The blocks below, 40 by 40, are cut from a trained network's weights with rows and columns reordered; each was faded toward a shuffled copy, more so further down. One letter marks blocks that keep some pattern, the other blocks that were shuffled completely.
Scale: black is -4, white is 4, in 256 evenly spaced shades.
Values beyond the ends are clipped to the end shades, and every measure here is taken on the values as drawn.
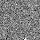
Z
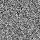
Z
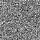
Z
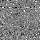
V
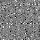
V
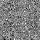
V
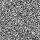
Z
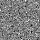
Z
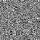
V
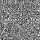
V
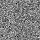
Z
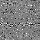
V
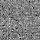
V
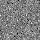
Z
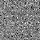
V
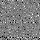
V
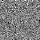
V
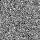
Z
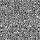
V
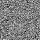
V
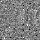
V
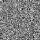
V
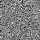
V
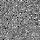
V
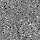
Z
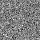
Z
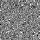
V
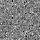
V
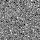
Z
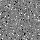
Z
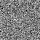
Z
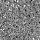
Z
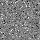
Z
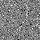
Z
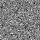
Z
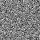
Z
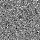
Z
